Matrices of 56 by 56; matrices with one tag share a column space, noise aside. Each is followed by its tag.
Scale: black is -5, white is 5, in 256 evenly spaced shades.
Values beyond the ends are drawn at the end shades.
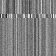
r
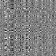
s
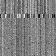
r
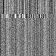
r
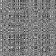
s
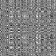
s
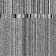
r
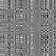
s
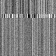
r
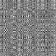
s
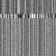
r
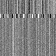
r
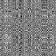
s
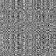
s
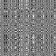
s
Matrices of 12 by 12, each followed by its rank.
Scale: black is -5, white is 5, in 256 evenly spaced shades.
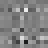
two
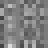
two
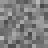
full rank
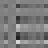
one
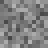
full rank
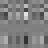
one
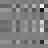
one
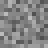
full rank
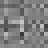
two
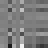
one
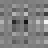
one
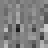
two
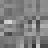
two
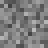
full rank
